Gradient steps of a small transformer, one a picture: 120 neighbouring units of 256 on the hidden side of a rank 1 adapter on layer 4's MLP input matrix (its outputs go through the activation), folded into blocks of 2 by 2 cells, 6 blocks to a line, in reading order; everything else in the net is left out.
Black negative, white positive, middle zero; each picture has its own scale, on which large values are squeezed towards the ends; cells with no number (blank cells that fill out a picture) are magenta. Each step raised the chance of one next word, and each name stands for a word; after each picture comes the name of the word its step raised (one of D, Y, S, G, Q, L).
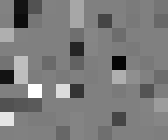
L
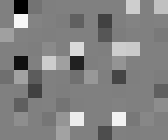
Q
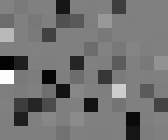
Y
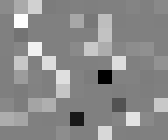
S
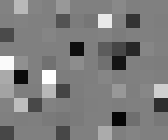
Q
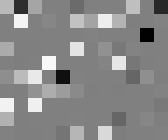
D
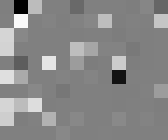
D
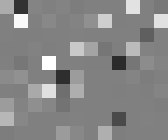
D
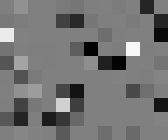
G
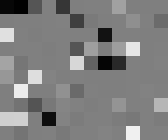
L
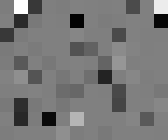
D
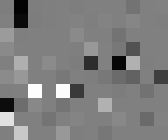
L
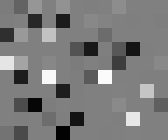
Q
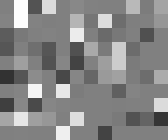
G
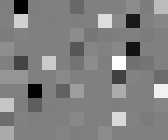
G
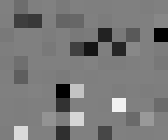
S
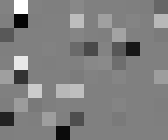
Q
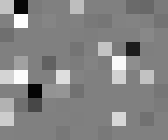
S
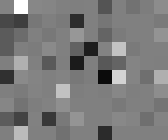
D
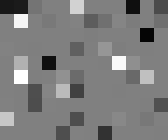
S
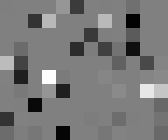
Q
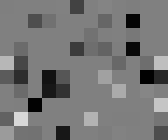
L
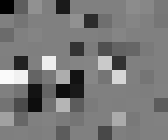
Y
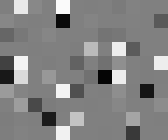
D
